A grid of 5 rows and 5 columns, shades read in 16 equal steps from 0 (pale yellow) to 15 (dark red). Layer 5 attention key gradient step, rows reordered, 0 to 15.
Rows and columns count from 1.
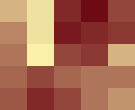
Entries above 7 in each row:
3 3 3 5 4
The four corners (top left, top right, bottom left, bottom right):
4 11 10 6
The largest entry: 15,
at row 1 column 4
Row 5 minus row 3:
2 13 0 -4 2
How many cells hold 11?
4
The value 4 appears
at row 1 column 1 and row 3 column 5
